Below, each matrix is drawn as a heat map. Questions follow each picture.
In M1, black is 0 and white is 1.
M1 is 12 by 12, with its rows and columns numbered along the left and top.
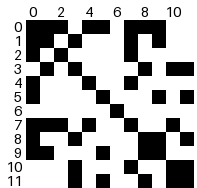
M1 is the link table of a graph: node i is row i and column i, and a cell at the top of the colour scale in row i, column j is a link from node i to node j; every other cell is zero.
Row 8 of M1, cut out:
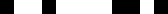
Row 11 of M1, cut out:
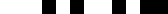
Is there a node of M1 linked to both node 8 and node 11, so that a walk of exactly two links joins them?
yes
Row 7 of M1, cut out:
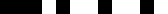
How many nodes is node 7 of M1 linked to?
6
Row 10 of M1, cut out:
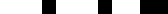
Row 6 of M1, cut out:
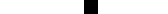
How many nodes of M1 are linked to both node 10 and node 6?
7
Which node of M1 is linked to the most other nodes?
node 6
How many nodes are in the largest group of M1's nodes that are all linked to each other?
7
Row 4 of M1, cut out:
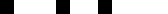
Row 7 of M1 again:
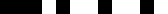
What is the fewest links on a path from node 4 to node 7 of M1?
2
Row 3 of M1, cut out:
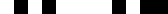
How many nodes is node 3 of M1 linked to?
7
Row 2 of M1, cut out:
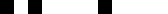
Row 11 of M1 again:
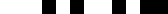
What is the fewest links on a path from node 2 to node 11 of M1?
1
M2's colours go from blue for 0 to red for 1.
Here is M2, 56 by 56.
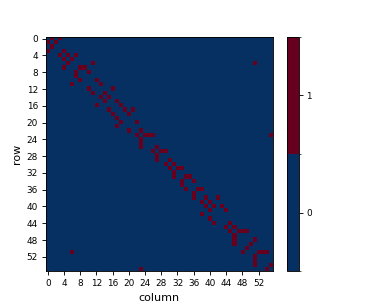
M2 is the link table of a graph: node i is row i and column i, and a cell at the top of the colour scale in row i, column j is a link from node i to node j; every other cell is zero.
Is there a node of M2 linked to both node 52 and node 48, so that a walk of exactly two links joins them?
yes
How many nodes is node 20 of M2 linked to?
2
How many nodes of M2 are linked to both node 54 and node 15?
0
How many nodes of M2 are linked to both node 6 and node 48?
1
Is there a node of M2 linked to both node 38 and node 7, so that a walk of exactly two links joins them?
no
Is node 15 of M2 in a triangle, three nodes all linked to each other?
no
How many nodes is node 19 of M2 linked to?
1
